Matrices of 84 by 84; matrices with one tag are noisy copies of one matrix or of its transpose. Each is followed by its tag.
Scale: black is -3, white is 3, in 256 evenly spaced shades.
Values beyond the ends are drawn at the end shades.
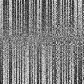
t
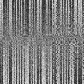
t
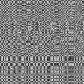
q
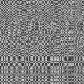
q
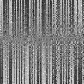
t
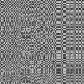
q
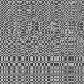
q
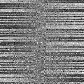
t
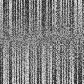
t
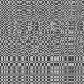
q
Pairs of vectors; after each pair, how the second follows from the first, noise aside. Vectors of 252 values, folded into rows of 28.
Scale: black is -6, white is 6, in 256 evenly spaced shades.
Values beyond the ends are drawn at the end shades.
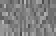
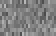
sign-scrambled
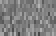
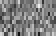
scaled up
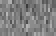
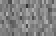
sign-scrambled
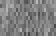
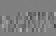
partly zeroed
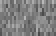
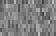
sign-scrambled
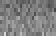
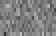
sign-scrambled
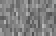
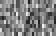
scaled up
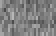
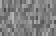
sign-scrambled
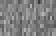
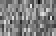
scaled up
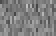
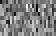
scaled up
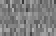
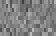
sign-scrambled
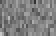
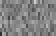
sign-scrambled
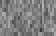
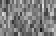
scaled up
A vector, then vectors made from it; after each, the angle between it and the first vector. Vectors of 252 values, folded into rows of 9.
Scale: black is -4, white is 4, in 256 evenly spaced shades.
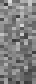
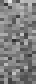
nearly parallel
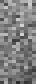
nearly parallel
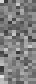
orthogonal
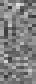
orthogonal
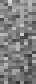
nearly parallel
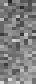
nearly opposite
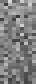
nearly parallel
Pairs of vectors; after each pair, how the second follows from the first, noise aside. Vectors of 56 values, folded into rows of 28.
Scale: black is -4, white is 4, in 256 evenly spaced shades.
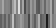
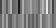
wrapped around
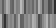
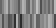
wrapped around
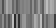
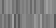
shrunk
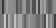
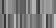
sign-scrambled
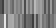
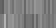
shrunk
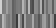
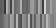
wrapped around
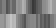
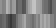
negated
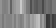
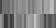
wrapped around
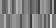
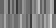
sign-scrambled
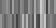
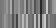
sign-scrambled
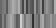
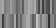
wrapped around
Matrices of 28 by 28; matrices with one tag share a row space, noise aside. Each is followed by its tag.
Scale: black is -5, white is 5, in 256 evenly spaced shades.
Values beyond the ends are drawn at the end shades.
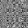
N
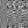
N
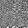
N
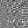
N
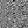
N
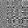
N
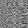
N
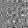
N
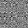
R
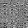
R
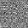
R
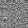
R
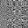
N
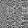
N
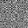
R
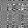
N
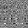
R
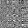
N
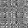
R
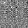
R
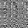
R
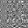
N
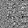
N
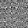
R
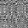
R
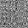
R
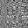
N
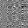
N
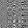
N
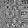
N
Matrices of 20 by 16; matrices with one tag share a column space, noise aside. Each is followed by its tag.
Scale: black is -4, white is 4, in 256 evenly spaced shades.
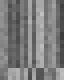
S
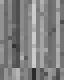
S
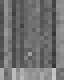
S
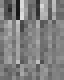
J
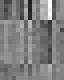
J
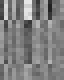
J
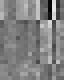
J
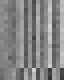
S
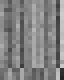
S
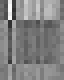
J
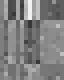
J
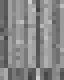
S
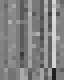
S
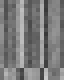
S
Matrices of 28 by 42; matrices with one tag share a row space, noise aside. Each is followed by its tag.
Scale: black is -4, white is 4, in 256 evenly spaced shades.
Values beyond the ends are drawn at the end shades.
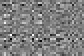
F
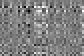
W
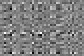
F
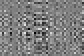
W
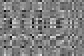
F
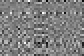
W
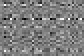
F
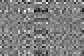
W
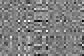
W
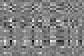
F
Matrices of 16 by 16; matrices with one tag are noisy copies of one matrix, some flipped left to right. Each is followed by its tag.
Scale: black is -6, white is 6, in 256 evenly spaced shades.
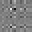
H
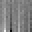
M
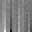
M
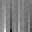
M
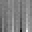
M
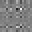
H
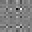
H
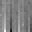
M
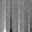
M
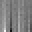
M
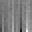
M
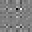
H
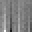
M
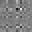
H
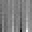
M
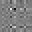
H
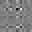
H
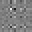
H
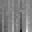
M
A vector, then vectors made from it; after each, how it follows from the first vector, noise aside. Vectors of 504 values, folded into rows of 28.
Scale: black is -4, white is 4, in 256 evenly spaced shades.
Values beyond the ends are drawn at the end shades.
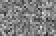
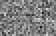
negated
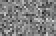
negated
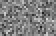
negated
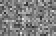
wrapped around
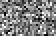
scaled up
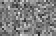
wrapped around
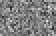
wrapped around
